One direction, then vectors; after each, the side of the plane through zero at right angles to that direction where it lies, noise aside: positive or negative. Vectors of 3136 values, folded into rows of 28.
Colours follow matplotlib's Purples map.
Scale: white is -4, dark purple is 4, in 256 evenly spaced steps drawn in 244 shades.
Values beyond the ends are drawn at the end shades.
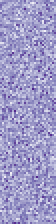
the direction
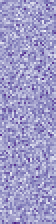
positive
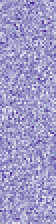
negative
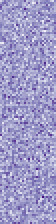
positive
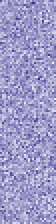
negative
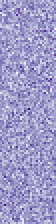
negative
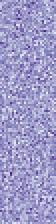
negative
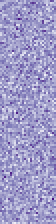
negative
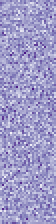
positive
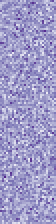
negative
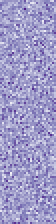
positive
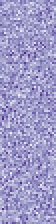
positive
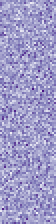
positive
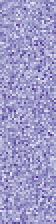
positive
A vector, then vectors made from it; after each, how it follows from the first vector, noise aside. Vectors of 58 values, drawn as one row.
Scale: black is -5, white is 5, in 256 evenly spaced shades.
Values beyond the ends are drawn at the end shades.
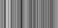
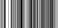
scaled up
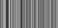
sign-scrambled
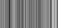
wrapped around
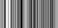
scaled up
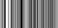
scaled up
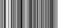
scaled up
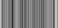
wrapped around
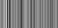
sign-scrambled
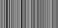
sign-scrambled
